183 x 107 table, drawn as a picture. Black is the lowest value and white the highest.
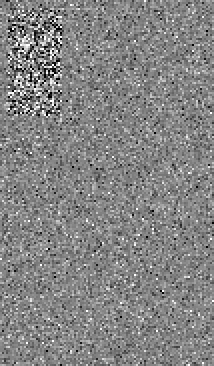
Average level on the scale: 50%. Grain: fine. Stripes: none. Odd patch: rougher, in the top left. Odd rows or columns: none. Slope: none. Histogram: heavy tails on both sides.
